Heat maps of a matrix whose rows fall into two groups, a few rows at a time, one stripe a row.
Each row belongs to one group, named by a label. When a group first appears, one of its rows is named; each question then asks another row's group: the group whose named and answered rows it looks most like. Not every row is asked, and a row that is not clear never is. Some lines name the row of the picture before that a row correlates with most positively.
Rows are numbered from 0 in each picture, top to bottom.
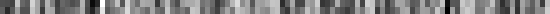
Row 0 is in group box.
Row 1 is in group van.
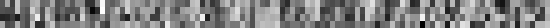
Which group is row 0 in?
van
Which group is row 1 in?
box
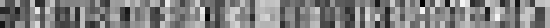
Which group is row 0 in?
van
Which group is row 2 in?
box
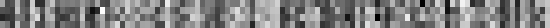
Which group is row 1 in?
box
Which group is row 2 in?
van
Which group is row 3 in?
box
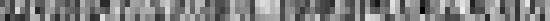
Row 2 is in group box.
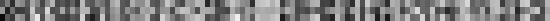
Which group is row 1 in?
box
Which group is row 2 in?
box
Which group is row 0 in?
box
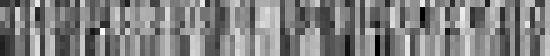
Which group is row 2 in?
box
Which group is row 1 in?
box
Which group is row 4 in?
box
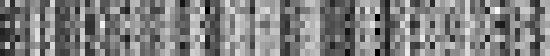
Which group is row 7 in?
van
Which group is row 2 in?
van
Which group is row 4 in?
van
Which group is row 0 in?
van
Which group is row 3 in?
van
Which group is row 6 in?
van
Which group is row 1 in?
box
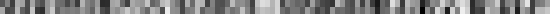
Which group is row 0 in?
box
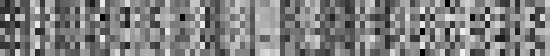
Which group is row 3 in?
box
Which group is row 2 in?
van
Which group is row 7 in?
box
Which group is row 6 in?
box
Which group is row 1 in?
box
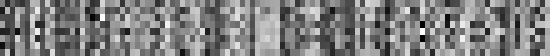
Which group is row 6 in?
box
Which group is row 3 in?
van
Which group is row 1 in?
van
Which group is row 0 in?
box
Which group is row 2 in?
box
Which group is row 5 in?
box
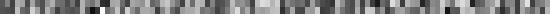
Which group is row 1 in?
box
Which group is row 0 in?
box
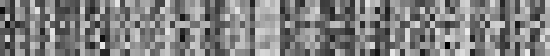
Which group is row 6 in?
van
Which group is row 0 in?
box
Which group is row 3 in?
box
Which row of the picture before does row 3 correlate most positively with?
1
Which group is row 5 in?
van
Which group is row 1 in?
box
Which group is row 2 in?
van
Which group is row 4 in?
van
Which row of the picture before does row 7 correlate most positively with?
0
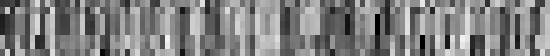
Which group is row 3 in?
van
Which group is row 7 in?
van
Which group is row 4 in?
van
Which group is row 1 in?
van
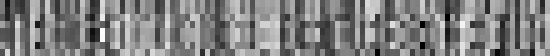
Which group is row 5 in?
box
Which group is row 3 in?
box
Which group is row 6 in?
box
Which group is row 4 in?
box
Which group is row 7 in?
van
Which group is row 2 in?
van
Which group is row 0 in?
box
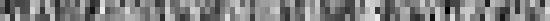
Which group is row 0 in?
box
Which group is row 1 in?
van
